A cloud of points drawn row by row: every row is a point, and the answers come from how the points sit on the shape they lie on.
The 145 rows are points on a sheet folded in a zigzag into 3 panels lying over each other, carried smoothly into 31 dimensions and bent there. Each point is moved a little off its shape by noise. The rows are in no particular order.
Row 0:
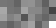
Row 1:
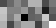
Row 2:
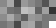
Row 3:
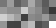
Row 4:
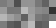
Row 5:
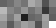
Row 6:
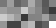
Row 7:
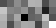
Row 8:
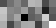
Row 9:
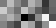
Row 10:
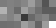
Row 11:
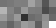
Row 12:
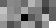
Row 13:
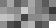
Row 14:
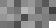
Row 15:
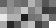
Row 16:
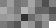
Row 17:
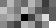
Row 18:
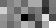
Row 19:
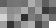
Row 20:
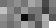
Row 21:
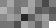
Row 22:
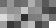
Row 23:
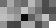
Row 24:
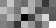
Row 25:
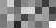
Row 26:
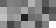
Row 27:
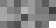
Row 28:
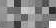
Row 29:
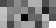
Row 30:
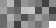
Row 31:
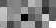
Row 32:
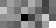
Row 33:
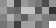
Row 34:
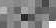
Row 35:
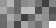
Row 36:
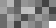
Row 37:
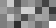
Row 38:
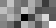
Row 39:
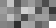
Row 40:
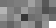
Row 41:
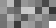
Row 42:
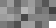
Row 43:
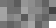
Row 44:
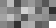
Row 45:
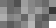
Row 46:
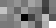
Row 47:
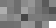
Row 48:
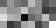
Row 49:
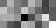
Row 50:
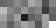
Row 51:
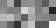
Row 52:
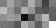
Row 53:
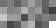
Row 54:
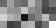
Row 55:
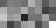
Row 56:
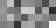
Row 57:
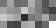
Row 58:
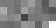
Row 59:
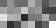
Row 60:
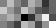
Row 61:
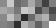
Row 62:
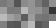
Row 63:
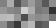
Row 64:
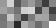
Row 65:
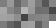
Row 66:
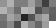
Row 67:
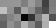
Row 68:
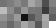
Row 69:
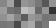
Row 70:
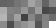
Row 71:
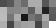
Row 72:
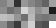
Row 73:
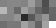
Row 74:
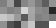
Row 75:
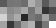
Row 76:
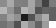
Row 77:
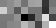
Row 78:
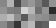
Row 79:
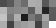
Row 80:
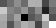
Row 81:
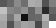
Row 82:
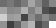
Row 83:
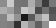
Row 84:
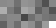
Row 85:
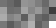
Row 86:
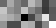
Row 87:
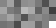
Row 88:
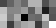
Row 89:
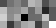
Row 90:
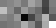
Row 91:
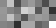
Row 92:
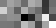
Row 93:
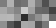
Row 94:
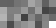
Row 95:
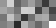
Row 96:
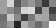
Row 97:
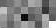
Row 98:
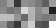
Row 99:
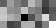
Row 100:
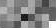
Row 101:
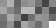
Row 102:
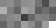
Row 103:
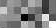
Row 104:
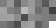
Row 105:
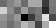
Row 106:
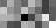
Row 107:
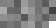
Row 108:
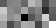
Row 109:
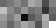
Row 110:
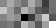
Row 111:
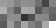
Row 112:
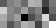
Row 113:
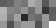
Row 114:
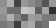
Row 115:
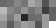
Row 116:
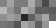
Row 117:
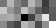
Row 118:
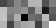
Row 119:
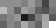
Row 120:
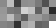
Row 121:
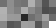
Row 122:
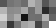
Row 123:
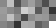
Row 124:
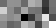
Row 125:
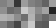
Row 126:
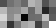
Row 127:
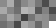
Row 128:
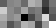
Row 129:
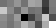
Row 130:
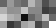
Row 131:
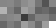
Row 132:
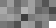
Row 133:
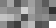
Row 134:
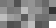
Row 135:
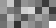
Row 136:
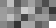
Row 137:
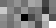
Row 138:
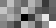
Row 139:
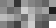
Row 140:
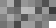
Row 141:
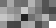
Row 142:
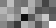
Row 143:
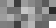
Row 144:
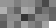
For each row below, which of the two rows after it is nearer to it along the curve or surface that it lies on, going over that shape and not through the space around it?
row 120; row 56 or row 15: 56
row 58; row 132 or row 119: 119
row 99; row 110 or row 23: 23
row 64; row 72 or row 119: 72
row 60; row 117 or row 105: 117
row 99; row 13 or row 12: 13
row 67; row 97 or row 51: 97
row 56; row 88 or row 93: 93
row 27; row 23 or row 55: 55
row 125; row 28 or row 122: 28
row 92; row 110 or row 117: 110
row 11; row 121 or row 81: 81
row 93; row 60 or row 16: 60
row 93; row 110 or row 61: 61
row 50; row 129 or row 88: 129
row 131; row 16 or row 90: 90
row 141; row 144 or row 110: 110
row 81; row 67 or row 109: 109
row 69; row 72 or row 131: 72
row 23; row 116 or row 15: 15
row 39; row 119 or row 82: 82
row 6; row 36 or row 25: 25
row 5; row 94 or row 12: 94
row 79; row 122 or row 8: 8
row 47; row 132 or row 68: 68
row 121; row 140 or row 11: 140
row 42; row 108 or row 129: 108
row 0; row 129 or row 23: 129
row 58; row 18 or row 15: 18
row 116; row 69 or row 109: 69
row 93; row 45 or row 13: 13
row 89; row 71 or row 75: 75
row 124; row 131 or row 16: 16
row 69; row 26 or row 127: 127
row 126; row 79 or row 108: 108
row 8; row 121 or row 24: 121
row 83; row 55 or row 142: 142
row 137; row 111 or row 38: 111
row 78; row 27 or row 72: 72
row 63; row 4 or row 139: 139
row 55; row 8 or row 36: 8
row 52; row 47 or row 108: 108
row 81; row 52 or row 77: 77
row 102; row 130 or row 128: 128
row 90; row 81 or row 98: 81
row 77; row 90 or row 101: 90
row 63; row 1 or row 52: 52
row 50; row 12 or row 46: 46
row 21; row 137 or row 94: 137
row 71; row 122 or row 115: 115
